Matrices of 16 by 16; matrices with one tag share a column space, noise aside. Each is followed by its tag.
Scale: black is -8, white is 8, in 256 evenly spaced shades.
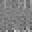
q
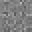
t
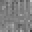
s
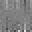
q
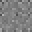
t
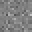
t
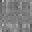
s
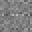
t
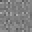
t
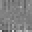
q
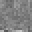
q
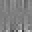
q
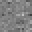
t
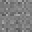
t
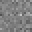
t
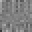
s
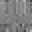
s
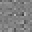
t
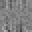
q
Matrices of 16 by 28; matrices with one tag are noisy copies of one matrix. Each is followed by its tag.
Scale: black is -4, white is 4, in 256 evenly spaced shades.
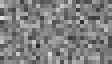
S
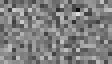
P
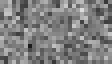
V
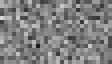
S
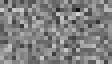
P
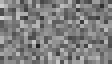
S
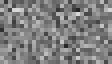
P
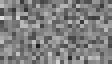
S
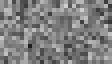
V
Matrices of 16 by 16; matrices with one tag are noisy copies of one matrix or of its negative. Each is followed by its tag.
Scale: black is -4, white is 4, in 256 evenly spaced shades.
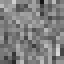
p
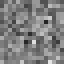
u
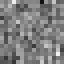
p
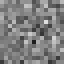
u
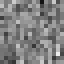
p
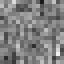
p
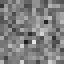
u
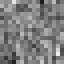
p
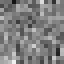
p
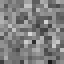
u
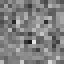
u
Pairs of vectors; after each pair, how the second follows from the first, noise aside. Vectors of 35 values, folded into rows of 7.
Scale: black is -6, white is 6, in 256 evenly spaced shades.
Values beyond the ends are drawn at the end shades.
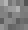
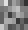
scaled up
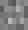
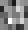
scaled up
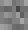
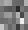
scaled up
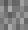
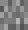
reversed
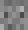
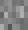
sign-scrambled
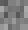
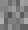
reversed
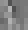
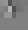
partly zeroed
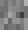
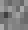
reversed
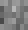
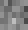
reversed
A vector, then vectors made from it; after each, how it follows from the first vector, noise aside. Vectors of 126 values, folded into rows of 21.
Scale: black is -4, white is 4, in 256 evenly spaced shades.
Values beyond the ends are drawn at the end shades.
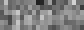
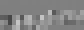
partly zeroed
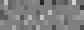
partly zeroed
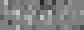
partly zeroed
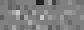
partly zeroed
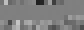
partly zeroed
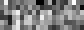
scaled up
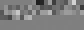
partly zeroed
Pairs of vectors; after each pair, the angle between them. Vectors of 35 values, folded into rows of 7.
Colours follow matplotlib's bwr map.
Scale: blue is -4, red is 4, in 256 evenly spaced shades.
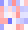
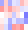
partly aligned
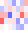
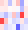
partly aligned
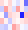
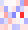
nearly opposite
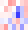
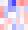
orthogonal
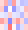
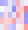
orthogonal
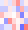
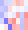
partly aligned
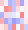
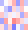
nearly opposite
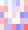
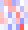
orthogonal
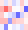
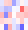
orthogonal
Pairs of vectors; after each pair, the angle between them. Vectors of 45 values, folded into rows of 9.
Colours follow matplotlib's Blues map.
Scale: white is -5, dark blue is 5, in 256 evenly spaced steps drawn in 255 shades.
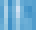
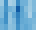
nearly opposite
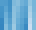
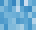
orthogonal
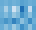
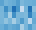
nearly opposite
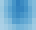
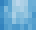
nearly opposite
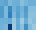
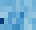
orthogonal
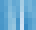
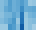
nearly opposite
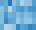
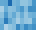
nearly parallel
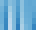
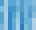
nearly opposite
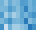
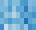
nearly parallel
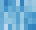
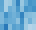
nearly opposite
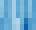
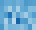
orthogonal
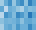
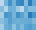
nearly parallel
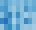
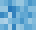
partly opposed
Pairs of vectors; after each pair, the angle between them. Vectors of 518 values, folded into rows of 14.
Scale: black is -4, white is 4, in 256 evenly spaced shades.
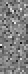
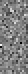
nearly parallel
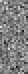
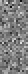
partly aligned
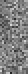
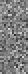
orthogonal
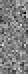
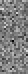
orthogonal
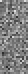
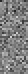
nearly opposite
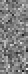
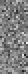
orthogonal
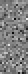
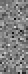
nearly parallel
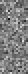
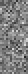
partly opposed
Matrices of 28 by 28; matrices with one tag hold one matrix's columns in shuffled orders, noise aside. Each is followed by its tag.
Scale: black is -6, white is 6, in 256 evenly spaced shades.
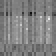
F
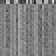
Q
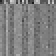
Q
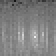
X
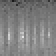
X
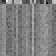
Q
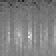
X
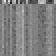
Q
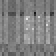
F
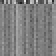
Q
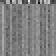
Q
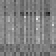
F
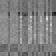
F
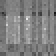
F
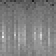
X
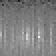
X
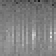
X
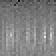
X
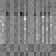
F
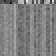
Q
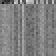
Q
